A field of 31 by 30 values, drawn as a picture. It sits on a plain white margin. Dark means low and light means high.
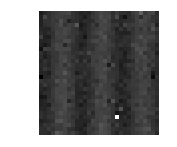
No overall slope runs across the table. The values are skewed, with a long tail toward high values. On average the colour sits 20% of the way up the scale. No seam splits the table. The bottom middle is the roughest part. Stripes running up and down repeat 3 times from left to right.
